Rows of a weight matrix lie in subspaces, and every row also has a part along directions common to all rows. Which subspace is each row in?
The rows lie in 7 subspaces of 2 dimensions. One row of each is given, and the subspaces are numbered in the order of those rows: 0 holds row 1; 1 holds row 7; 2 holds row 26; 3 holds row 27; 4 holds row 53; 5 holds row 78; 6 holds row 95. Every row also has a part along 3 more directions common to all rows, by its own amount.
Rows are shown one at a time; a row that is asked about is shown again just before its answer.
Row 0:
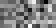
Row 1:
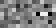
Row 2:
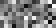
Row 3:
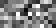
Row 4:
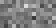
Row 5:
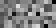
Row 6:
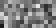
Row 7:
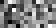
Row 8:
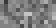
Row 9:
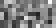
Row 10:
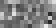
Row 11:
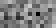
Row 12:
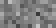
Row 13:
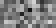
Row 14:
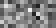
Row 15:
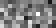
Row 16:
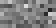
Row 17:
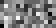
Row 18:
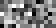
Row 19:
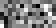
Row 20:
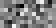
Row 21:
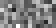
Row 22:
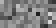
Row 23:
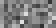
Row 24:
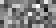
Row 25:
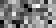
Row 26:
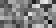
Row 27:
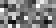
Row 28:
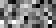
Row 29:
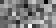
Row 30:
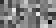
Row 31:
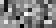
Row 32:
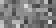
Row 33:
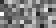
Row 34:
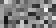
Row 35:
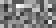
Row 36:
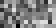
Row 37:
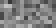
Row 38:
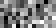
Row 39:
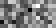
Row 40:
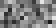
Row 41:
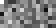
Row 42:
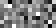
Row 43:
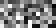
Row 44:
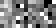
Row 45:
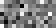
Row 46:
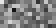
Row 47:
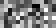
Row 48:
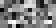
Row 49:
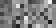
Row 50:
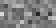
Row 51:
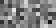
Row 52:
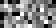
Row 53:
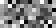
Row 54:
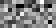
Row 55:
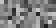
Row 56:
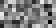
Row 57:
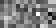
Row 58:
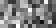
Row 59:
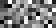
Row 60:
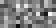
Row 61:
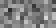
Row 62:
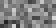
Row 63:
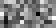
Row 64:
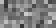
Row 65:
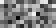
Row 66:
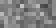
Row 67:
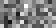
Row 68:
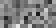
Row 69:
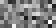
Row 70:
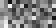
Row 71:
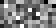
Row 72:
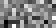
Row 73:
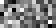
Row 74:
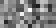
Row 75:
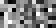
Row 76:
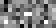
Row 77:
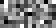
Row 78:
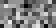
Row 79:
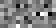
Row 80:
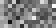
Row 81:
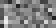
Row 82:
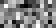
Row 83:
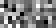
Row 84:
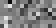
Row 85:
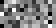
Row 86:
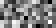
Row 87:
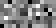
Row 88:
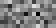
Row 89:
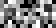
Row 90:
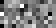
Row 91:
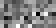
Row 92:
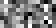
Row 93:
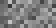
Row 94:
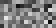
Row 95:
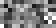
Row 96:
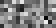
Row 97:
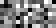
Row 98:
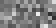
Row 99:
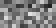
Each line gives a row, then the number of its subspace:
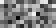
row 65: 4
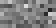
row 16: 0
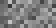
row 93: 4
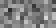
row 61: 6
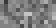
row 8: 6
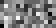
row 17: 0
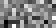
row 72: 4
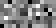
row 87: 4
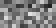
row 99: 2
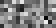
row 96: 6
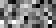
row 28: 3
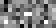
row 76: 6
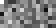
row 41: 1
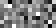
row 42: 4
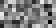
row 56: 0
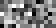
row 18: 1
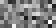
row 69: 4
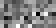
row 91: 0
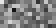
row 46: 1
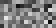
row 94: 2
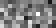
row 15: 2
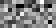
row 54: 2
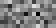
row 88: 6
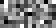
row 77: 6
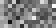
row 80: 4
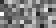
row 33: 1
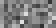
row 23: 6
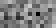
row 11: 2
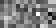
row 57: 5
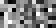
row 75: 1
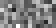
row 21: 3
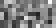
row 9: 2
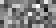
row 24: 1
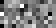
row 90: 1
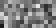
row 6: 0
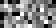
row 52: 5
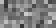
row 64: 6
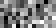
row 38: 3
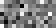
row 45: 1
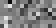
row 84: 4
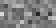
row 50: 1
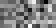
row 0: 3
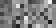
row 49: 0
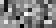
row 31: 6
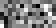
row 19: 0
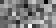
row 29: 3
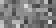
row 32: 3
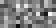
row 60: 0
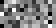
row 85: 1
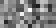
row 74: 3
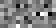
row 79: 0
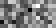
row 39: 3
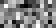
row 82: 5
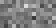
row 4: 4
